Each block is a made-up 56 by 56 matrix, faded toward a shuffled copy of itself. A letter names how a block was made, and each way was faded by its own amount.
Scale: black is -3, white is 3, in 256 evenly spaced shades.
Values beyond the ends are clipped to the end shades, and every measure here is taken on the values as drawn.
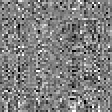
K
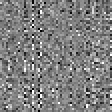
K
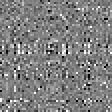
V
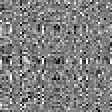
K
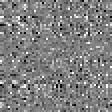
V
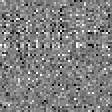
V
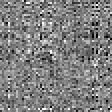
K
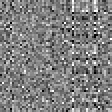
K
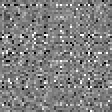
V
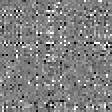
V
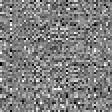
K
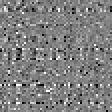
V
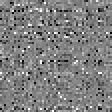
V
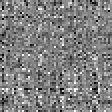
K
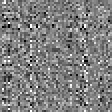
K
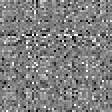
V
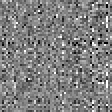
K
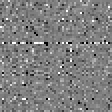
V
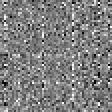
K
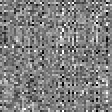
K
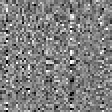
K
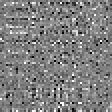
V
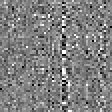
K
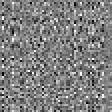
K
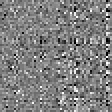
K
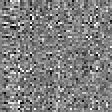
K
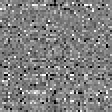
V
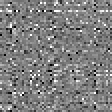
V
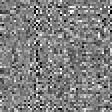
K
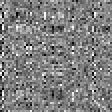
K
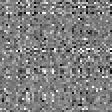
V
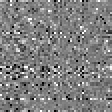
V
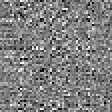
K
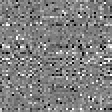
V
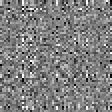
K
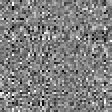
K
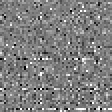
V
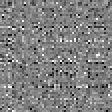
V
